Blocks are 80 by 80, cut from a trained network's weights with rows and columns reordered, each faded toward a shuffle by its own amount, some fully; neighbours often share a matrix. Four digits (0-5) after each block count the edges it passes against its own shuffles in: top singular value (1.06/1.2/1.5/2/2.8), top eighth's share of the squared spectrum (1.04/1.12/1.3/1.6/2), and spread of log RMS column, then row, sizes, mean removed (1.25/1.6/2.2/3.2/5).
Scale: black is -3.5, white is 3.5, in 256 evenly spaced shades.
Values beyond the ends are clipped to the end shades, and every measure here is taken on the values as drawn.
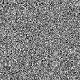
3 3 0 1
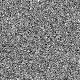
0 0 0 0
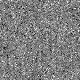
0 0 0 0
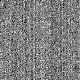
3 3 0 3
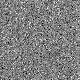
0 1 0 0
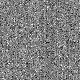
2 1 0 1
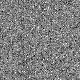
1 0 0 0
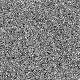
0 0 0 0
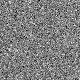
0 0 0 0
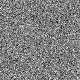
1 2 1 0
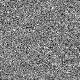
2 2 0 1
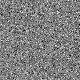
0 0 0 0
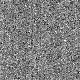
1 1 0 0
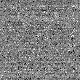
2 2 1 1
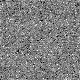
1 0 0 0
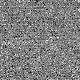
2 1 1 0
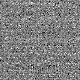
2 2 2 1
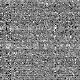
3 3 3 1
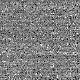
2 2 2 1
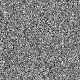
2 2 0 1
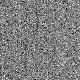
1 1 0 0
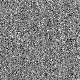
1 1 0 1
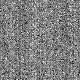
2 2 0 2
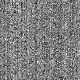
3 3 0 2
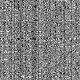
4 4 1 3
